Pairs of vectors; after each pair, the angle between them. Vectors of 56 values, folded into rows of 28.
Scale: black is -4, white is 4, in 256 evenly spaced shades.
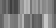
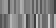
orthogonal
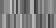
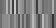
partly aligned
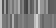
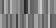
partly aligned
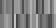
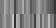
partly opposed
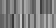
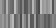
nearly opposite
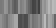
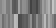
nearly parallel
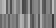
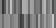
nearly opposite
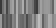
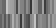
orthogonal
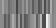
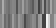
nearly parallel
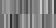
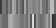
orthogonal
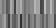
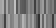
partly opposed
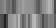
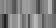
nearly parallel
